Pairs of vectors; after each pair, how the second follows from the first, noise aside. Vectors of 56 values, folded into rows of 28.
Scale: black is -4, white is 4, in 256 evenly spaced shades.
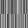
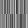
wrapped around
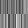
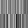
negated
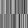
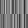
sign-scrambled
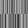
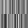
sign-scrambled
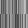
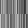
negated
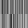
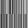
wrapped around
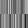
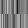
wrapped around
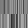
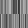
wrapped around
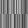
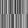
negated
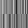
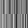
wrapped around
